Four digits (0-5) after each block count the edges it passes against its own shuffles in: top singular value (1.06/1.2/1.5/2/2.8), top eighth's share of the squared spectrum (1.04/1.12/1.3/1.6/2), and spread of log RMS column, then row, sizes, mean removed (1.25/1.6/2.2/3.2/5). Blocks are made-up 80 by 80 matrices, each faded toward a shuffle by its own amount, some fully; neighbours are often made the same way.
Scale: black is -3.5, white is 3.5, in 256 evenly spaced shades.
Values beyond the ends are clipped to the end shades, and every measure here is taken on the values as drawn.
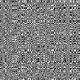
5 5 3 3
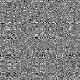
4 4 2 3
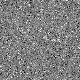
2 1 0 0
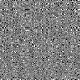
4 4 2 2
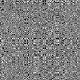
4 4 3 3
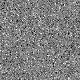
2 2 0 1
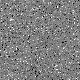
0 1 0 0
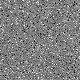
0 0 0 0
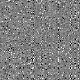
4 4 3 2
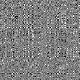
4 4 3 3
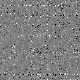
2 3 2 2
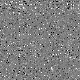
2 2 1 2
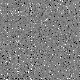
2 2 1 1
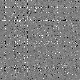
2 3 2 2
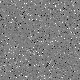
0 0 0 0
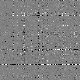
4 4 2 3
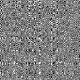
4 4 3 2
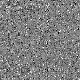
3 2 1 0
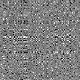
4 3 2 2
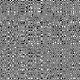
5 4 3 3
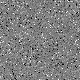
0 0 0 0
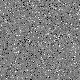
2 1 0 0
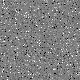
0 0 0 0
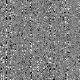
2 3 3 1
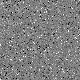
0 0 0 0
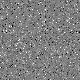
1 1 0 0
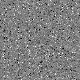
1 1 1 0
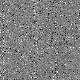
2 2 1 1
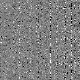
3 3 3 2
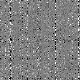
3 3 3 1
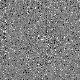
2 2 2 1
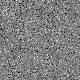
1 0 0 0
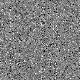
1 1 2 0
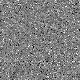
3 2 0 1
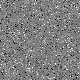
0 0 0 0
